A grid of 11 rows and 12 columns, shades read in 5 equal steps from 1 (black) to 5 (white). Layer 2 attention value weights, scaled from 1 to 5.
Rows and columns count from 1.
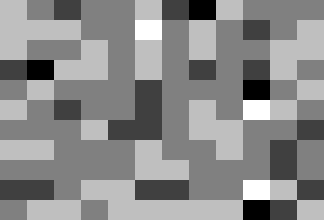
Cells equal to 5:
3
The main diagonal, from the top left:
4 4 3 4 3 2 3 3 3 5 2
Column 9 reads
4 3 3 3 3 3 4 4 3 3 4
